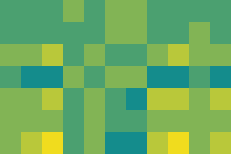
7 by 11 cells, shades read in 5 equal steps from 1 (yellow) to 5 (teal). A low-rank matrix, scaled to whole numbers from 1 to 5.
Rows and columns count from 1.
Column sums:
24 24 21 26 24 26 27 23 21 23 23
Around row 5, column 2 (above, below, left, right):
5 3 3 2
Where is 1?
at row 7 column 3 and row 7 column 9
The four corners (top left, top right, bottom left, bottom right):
4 4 3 2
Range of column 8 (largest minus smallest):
3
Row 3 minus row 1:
-1 -1 -2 1 -1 1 1 -1 -2 -1 -1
